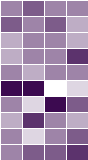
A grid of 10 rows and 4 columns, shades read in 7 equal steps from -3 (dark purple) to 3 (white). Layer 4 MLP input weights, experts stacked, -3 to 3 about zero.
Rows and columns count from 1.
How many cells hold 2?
3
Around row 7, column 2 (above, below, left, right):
-3 -2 0 -3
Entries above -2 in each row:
4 4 4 3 4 2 3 3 4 3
